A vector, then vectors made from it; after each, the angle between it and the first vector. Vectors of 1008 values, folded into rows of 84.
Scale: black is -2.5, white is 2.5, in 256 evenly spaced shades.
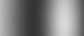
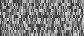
orthogonal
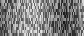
partly opposed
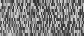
orthogonal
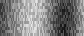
nearly opposite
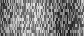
partly opposed
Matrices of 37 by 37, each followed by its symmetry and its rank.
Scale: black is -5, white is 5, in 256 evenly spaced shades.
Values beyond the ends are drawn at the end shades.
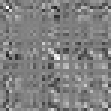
symmetric, rank three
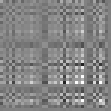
symmetric, rank two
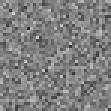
symmetric, full rank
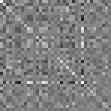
symmetric, rank five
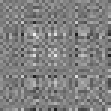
symmetric, rank three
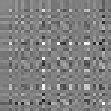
symmetric, rank two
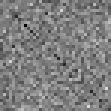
symmetric, full rank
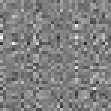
neither, rank five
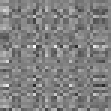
neither, rank three
